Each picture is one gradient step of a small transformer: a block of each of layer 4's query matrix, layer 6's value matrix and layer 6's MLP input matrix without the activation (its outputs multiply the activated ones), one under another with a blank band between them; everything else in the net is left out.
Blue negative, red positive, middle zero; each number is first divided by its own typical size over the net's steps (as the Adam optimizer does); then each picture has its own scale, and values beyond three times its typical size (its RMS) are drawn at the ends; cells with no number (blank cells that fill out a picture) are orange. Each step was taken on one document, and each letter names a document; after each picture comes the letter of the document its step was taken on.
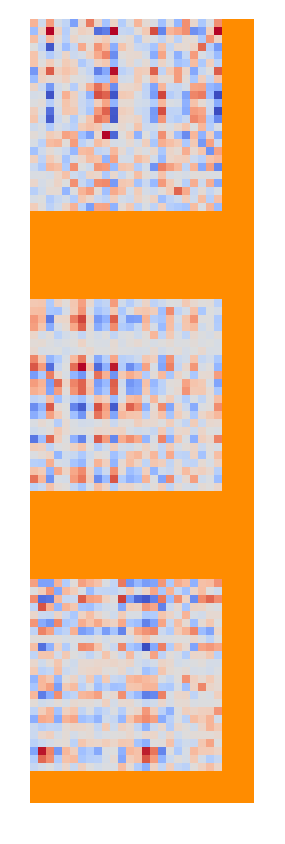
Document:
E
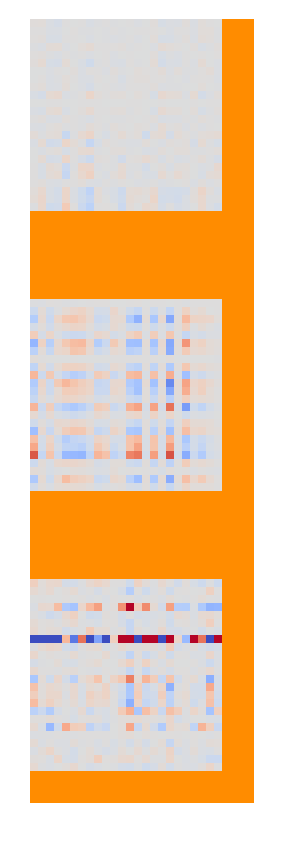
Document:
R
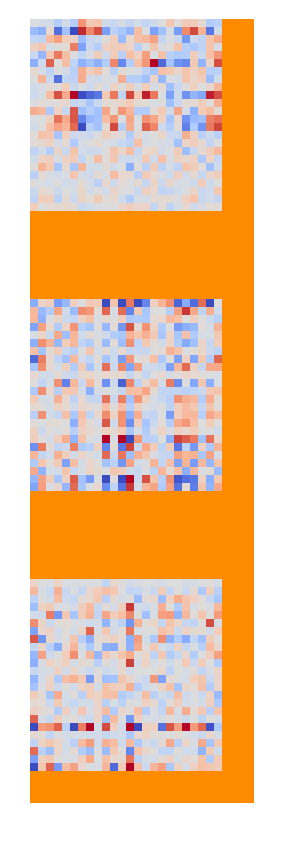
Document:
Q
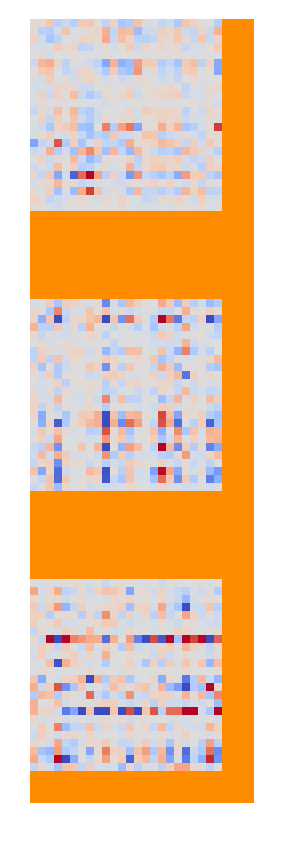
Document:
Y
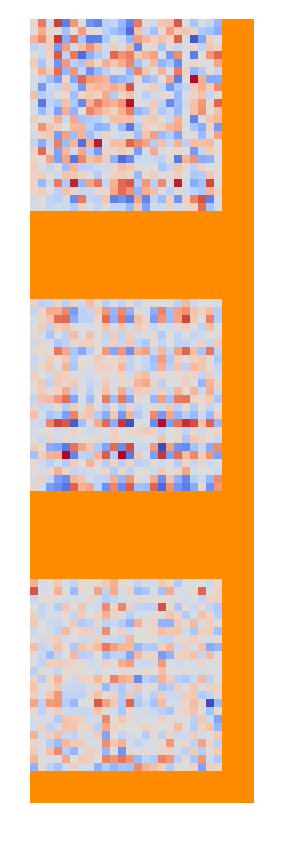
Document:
Q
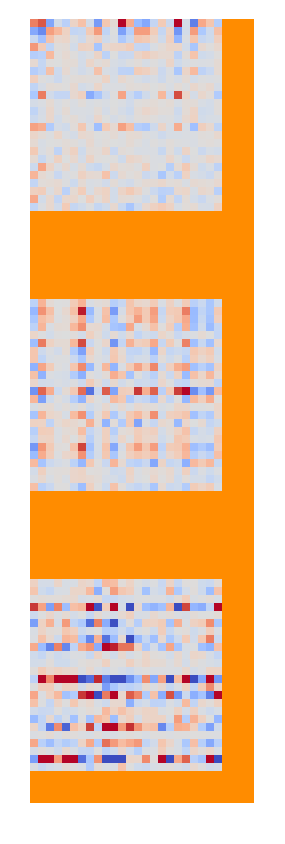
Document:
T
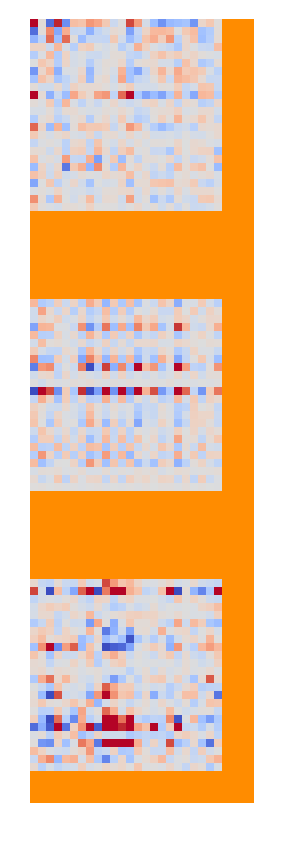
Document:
T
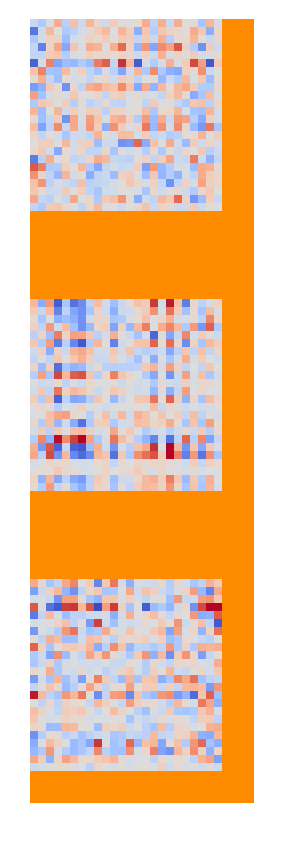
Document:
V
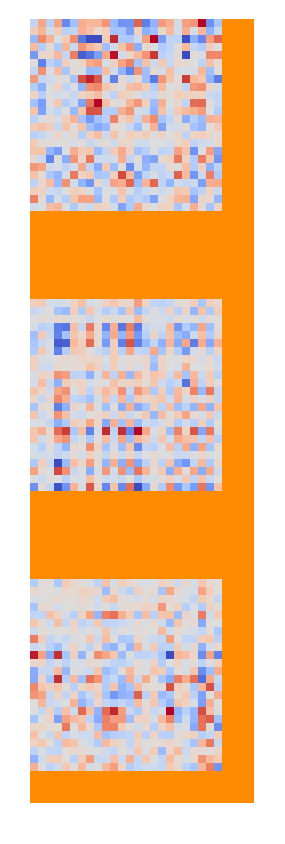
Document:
Q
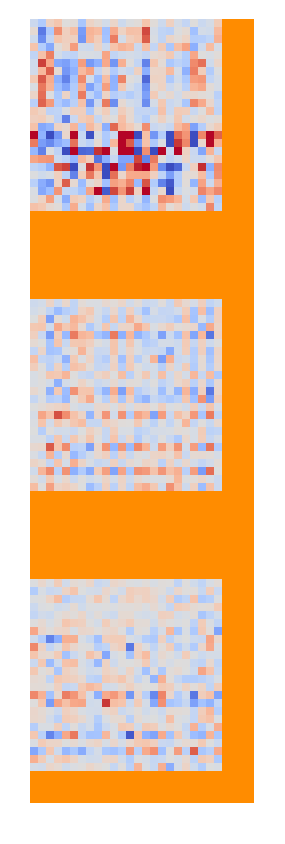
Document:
V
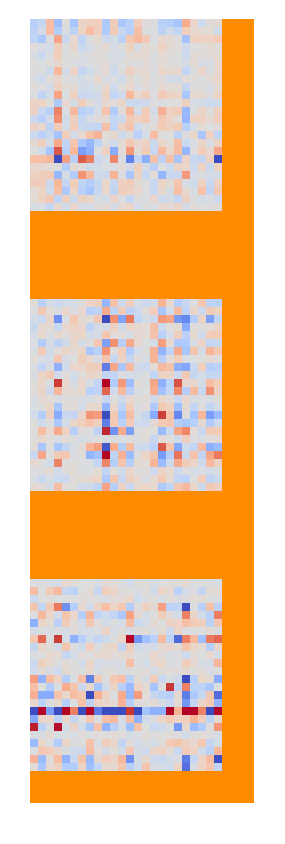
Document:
Y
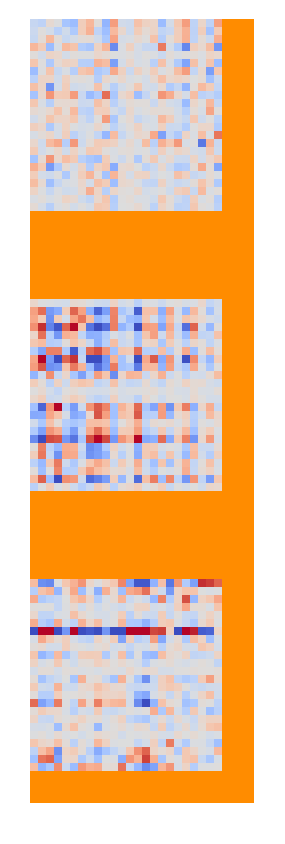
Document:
E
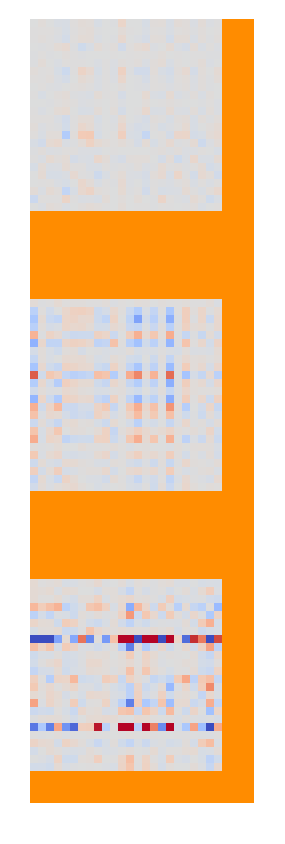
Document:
R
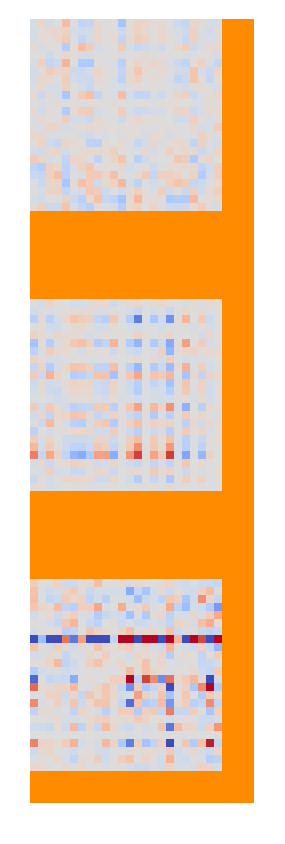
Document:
R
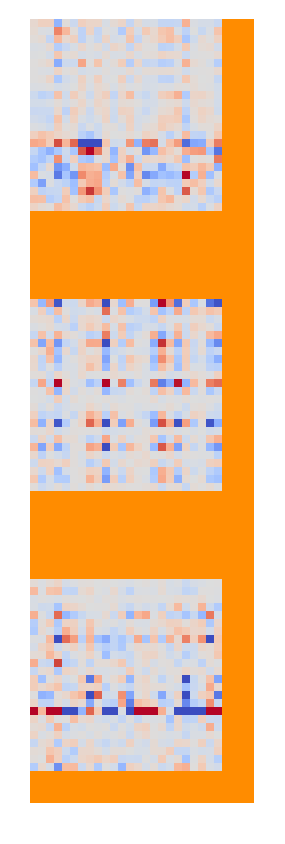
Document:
Y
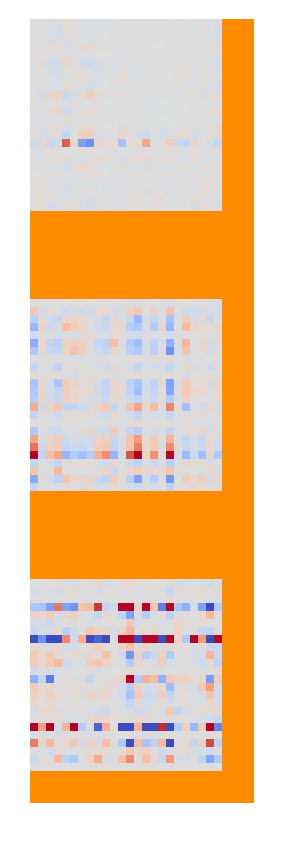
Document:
R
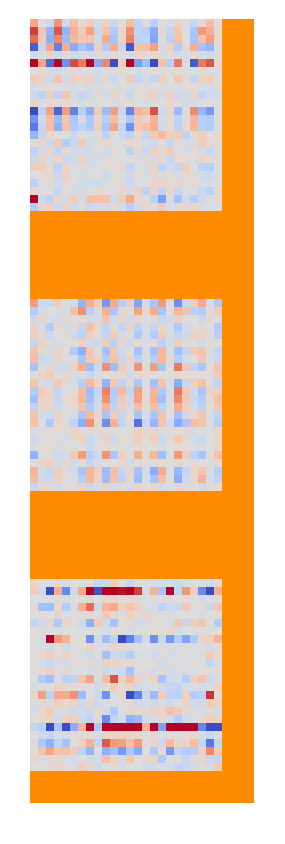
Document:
T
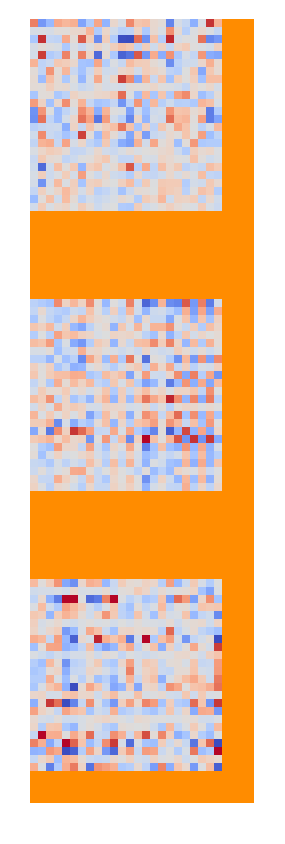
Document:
V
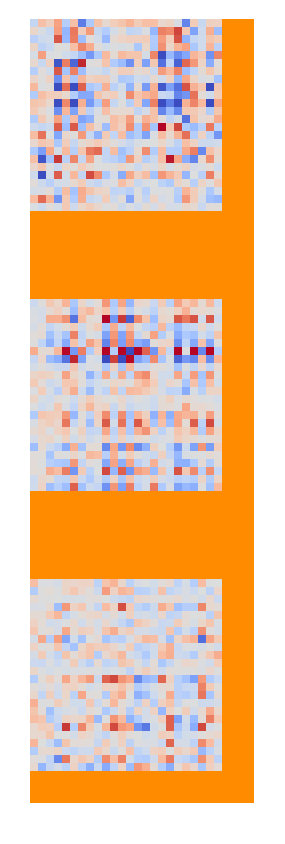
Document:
Q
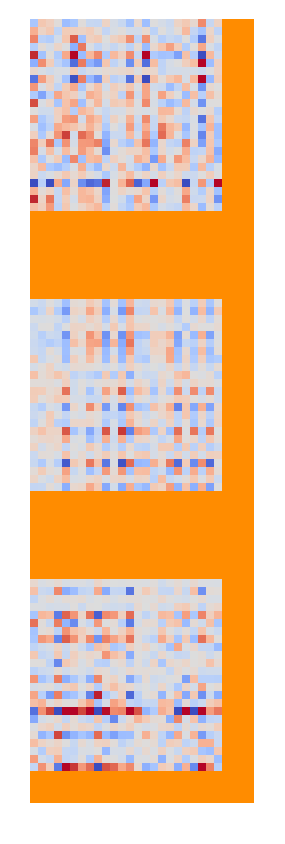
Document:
Q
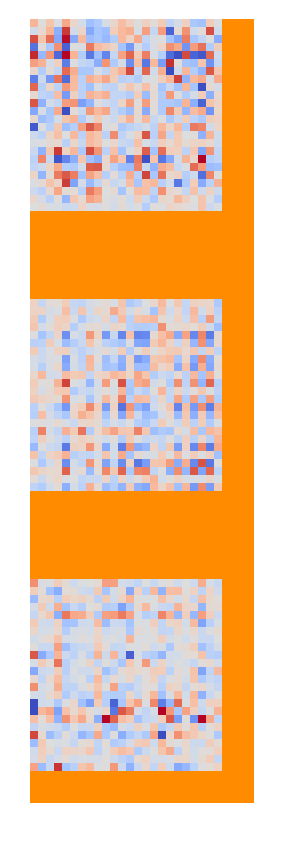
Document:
Q
